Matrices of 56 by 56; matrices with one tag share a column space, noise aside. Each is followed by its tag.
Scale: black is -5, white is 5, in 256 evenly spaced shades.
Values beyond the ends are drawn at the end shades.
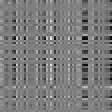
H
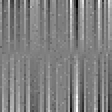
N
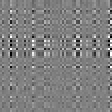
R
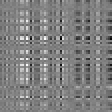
H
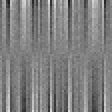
N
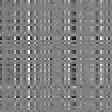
H
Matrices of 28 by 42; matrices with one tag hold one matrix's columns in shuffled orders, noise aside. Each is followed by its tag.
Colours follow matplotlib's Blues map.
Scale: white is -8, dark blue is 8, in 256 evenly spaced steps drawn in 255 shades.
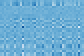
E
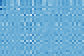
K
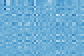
K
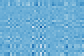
E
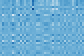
K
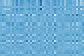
K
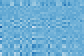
E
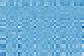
E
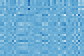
K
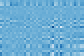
E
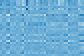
K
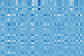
K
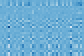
E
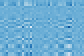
E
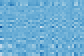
E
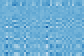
E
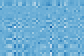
E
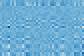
E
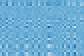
E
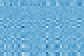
E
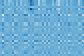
K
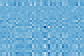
E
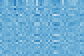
K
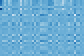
K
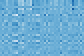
K
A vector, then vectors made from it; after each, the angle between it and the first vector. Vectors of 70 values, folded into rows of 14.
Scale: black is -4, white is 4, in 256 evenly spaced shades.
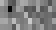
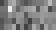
nearly opposite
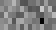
orthogonal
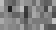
partly aligned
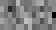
partly aligned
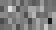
partly opposed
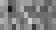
nearly parallel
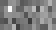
nearly opposite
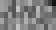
partly aligned
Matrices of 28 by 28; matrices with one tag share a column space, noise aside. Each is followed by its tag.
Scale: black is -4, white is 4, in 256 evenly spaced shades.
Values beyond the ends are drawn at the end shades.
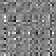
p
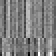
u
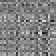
p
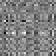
p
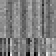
u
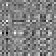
p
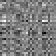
p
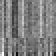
u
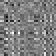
p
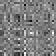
p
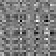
p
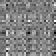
p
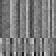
u
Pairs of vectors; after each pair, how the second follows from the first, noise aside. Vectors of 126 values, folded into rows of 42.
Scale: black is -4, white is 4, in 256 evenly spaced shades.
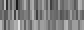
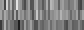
negated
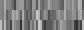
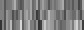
negated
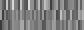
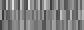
copied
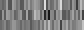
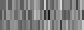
copied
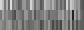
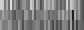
copied
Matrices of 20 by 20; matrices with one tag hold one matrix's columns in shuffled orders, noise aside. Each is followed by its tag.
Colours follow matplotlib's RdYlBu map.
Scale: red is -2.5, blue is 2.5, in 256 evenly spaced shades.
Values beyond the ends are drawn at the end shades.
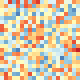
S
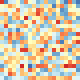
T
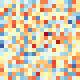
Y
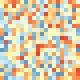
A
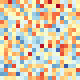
A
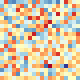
T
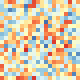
S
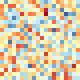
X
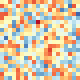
A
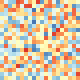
X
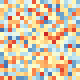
Y
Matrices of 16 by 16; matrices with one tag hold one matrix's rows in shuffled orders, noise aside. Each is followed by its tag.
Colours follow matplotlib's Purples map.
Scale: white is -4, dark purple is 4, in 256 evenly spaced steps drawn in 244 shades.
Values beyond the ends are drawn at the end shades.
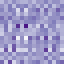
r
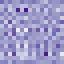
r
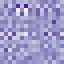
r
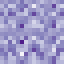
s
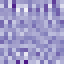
r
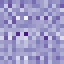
r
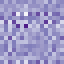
r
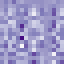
s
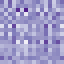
r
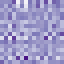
r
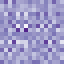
r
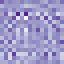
r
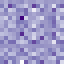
s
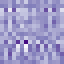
r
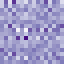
r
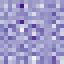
s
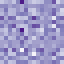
s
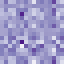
s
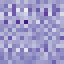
r
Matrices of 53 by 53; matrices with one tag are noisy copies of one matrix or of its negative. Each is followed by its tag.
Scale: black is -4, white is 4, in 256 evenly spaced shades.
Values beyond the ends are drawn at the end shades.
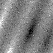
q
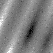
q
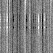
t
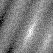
q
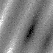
q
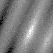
q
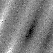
q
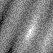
q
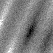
q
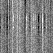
t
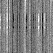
t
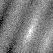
q
